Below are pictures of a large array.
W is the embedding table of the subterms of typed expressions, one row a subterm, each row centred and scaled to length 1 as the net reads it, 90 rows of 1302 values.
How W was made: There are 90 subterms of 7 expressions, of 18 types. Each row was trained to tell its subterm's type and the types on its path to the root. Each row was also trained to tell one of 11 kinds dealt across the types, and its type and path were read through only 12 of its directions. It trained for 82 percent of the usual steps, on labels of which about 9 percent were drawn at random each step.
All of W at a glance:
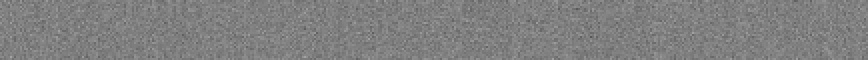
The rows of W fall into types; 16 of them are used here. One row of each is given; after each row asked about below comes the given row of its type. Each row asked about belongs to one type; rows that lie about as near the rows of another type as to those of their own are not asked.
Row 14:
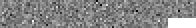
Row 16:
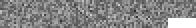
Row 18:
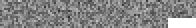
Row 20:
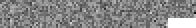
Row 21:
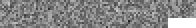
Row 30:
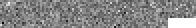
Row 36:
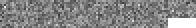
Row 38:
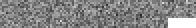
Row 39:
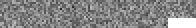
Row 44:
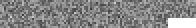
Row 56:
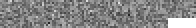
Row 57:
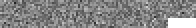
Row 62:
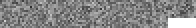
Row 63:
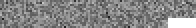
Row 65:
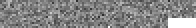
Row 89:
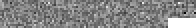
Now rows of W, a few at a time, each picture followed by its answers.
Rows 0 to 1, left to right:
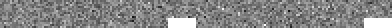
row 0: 65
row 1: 39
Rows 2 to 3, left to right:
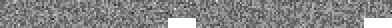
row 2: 16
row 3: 89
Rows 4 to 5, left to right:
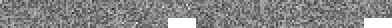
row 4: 39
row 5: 63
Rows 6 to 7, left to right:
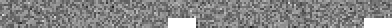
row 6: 18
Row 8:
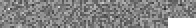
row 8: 38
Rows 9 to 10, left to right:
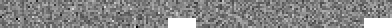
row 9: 63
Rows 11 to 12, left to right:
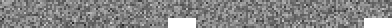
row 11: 38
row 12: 16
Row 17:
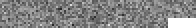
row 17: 39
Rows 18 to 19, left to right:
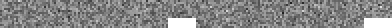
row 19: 63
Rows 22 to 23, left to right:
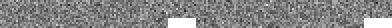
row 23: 20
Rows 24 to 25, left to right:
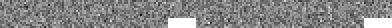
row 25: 21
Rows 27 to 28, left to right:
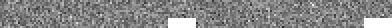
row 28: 44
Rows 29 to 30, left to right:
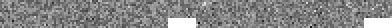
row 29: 39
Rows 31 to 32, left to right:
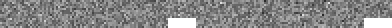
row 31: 65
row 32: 57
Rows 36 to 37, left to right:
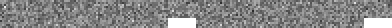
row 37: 89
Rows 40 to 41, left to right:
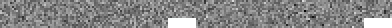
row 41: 65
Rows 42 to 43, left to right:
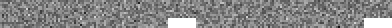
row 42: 62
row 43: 57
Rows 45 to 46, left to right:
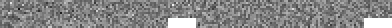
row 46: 14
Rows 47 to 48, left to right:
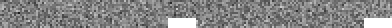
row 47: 20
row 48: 21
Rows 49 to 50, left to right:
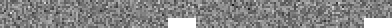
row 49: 21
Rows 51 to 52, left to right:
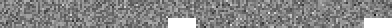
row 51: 14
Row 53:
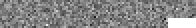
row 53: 65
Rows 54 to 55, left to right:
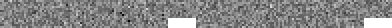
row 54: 56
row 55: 38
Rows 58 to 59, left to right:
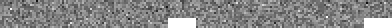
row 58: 44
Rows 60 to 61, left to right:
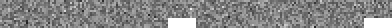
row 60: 18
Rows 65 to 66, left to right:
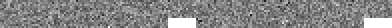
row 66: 30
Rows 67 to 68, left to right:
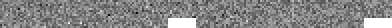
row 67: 39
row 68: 18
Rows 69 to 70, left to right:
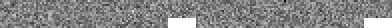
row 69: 21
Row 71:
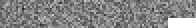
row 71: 21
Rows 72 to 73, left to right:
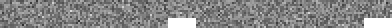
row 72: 63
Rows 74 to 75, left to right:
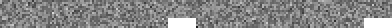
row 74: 63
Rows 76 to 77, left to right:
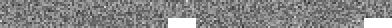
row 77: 62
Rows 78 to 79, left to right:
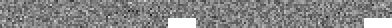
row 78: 57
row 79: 56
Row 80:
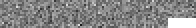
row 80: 16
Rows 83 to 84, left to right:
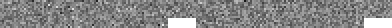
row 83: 56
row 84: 89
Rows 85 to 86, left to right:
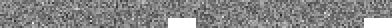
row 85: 20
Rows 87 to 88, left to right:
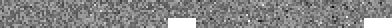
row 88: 44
